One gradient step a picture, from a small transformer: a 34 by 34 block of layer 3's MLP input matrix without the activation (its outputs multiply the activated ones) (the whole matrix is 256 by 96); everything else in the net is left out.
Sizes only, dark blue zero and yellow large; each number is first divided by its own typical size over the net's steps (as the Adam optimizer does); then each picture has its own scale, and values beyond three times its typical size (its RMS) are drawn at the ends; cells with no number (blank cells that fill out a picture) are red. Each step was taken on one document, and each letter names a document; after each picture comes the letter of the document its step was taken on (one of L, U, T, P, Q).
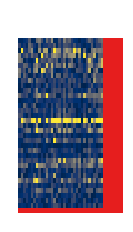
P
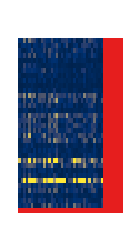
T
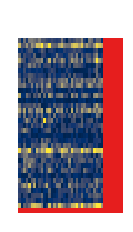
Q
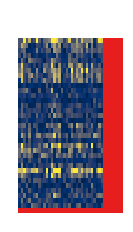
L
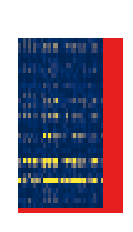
T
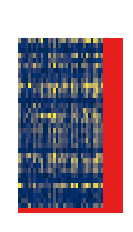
Q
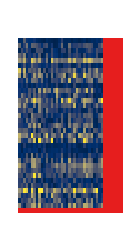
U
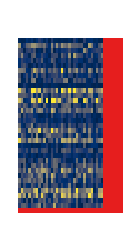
U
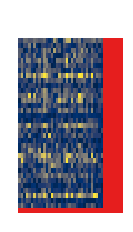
L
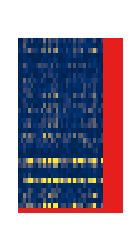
T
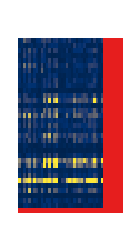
T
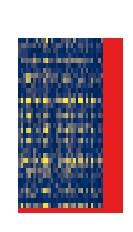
L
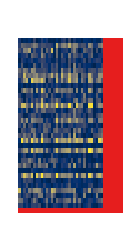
U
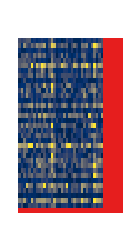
Q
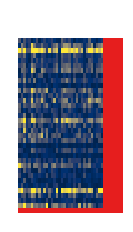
U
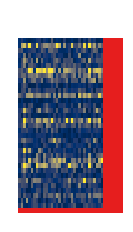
P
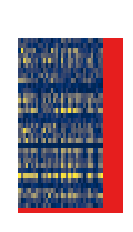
U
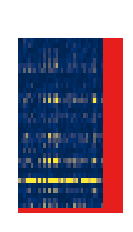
T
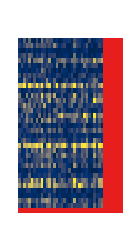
Q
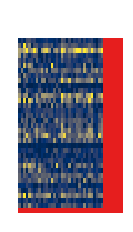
U
